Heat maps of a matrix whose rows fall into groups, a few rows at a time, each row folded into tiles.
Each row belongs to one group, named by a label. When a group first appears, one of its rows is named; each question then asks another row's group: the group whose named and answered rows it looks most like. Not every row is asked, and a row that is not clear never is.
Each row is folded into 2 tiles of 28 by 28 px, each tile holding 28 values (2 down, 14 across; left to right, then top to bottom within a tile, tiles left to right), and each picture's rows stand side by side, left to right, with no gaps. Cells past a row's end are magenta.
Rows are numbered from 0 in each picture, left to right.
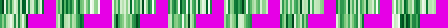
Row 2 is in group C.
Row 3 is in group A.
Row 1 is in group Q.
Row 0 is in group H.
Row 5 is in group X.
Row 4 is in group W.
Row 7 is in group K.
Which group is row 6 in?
A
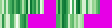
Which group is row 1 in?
Q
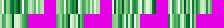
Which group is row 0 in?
W
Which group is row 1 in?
X
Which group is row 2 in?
Q
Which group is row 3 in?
A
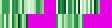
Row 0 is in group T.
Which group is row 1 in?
T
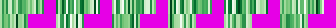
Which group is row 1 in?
A
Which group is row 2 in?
A
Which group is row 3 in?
C
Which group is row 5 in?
X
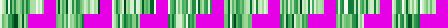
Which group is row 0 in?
K
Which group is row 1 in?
Q
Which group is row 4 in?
K
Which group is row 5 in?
X
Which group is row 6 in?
A
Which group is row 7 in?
K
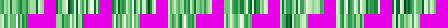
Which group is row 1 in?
A
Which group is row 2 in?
H
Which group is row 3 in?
W
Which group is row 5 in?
Q
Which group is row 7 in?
A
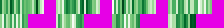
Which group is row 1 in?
W
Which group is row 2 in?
Q
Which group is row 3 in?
K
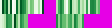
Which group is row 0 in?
Q
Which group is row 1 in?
T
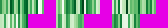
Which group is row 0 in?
H
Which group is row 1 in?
W
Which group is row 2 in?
C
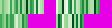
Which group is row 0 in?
X
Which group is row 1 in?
C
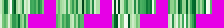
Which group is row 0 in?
T
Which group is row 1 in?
X
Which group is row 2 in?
C
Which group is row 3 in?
H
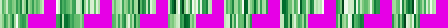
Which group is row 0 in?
W
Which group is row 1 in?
K
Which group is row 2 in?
X
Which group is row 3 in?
T
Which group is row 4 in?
Q
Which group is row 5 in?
Q
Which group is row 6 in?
C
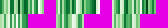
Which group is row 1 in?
W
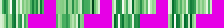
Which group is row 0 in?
T
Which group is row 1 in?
X
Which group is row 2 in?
K
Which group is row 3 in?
K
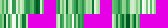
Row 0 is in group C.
